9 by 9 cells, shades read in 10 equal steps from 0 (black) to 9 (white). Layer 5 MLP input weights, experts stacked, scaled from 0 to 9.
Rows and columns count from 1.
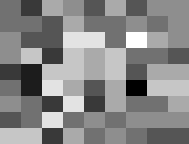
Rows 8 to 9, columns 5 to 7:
5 4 5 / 4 5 4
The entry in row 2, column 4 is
6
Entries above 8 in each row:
0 0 1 0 0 0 0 0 0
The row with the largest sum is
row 3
